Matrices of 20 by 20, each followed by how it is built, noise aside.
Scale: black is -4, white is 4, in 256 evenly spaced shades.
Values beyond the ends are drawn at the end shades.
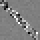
banded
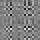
low rank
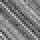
Toeplitz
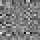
low rank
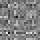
low rank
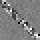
banded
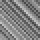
Toeplitz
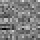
low rank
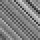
Toeplitz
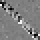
banded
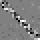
banded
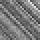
Toeplitz
